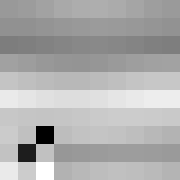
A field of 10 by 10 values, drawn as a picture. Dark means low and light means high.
Odd patch: rougher, in the bottom left. Grain: streaks across. Average level on the scale: 70%. Roughest part: bottom left.
